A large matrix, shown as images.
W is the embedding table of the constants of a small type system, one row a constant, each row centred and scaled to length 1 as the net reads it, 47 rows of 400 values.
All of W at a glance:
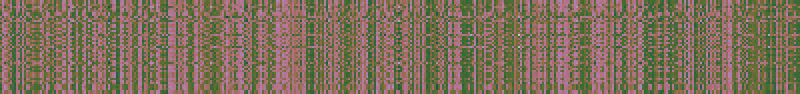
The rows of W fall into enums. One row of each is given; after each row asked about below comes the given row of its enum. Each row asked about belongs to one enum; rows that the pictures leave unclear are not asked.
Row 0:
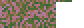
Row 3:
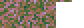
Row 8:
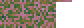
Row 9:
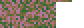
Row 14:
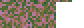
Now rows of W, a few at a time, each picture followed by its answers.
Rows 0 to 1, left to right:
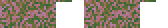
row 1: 0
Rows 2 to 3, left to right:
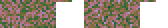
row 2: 9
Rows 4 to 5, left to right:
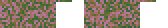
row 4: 0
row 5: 9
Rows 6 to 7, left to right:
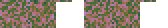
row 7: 14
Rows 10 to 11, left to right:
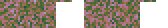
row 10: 3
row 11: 14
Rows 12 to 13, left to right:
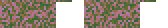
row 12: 0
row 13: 0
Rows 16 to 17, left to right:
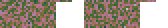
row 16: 14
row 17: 8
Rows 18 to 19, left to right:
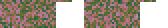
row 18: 9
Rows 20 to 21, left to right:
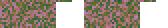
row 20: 0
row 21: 14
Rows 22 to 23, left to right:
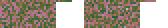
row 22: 0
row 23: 8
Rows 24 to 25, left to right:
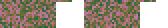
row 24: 9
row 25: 14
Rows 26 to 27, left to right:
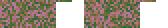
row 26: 0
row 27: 9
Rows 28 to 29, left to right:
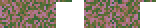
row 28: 0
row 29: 14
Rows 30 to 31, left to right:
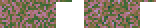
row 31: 3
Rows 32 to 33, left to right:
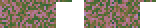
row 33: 14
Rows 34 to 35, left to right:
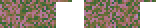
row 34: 9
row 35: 14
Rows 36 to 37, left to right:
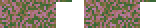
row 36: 0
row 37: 0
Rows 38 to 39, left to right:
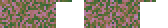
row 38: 0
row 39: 14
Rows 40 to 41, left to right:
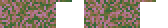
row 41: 9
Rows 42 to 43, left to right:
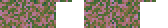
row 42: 14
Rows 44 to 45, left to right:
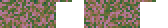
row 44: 14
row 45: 9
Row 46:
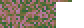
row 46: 9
